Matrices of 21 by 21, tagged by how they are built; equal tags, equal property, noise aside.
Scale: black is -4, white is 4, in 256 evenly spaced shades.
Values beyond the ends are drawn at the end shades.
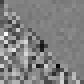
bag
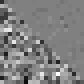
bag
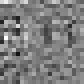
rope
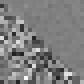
bag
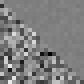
bag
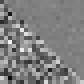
bag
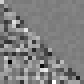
bag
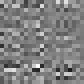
rope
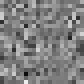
rope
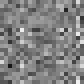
rope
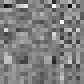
rope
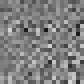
rope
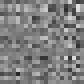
rope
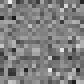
rope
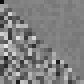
bag
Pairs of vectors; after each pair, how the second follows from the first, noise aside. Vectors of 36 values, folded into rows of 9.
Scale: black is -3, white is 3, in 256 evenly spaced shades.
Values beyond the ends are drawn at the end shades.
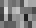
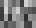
copied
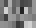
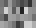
copied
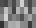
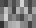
copied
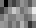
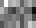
negated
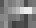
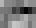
negated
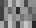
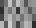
copied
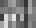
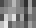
copied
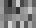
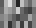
negated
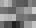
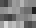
negated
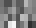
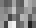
copied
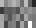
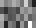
copied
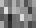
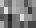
copied
